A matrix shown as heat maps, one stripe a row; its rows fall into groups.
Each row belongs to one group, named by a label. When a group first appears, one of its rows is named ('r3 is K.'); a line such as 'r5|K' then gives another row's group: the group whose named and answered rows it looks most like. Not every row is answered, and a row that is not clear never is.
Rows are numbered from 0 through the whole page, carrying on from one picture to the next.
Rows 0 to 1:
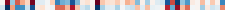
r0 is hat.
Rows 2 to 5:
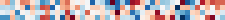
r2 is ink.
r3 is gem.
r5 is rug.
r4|rug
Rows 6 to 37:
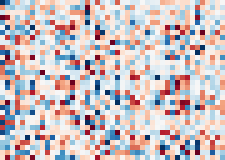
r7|gem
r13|hat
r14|ink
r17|hat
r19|gem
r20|gem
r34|ink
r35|ink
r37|hat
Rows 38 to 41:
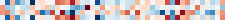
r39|gem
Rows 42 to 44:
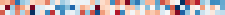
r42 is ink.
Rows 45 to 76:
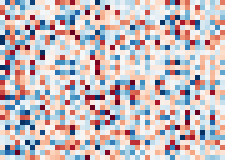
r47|gem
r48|hat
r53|rug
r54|ink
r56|gem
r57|hat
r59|hat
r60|ink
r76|gem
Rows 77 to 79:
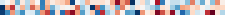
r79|rug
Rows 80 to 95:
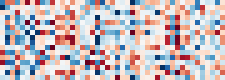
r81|ink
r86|gem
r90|gem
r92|gem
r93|ink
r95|rug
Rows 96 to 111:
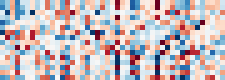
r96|rug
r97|rug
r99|rug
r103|hat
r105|ink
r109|rug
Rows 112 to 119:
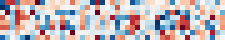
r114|hat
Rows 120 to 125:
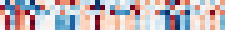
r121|gem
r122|ink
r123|hat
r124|hat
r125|hat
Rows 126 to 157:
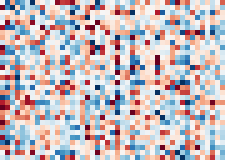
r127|gem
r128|rug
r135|gem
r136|gem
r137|rug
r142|rug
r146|ink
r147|ink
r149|ink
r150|ink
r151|gem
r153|gem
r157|rug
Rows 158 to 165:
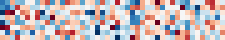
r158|rug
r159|ink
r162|rug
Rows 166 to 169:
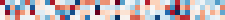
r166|gem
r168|hat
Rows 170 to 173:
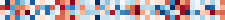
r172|ink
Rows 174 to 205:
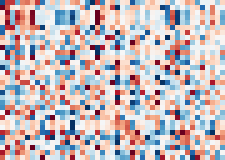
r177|hat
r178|hat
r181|ink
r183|gem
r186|rug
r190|ink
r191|gem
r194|rug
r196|hat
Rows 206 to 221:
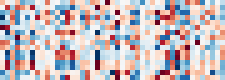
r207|hat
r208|rug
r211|ink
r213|ink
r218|hat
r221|rug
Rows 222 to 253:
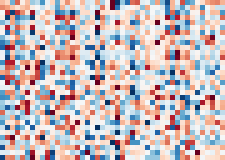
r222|ink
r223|ink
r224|hat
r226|rug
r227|hat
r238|hat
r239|rug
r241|rug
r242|ink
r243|ink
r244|gem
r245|rug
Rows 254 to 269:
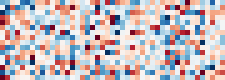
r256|ink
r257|ink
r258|ink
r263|gem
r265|hat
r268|ink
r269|ink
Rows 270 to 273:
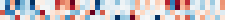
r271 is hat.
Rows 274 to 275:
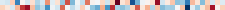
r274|rug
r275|ink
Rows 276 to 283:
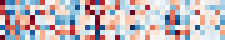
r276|gem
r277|gem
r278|gem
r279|hat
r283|gem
